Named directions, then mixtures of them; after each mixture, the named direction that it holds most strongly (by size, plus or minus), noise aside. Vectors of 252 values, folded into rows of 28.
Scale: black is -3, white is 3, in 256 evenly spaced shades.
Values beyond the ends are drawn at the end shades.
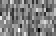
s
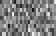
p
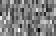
s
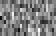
s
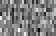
s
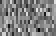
p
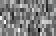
s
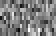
s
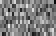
p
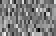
p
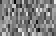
p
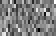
p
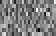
p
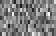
p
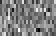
s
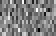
s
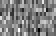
s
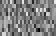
p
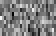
p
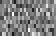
p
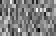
s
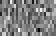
s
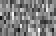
s
